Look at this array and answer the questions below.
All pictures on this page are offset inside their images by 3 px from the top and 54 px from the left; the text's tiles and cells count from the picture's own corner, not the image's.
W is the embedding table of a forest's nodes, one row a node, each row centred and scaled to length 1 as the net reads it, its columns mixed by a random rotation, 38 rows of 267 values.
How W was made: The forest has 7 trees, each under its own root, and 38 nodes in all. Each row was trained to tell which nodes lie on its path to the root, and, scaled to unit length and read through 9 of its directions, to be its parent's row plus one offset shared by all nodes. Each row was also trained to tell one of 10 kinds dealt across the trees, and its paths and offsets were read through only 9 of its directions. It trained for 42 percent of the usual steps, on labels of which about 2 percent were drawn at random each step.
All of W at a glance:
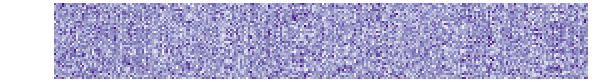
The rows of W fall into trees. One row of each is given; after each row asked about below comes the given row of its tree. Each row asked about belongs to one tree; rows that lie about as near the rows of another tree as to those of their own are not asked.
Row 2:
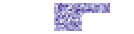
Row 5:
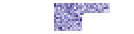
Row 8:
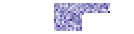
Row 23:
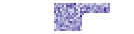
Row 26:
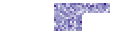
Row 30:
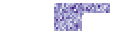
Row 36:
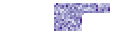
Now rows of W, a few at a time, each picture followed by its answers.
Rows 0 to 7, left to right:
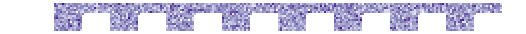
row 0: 5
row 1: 26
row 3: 8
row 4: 23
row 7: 5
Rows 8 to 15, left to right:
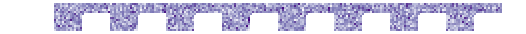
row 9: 36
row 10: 30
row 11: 36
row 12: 23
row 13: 30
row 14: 26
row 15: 30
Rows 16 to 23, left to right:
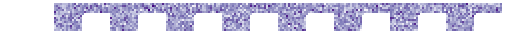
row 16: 23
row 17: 23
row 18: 2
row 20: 30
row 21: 36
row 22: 5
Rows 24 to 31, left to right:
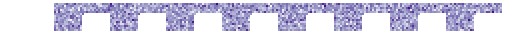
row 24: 36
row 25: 5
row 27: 30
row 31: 26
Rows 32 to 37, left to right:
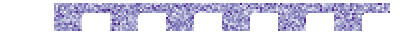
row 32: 2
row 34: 23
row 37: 5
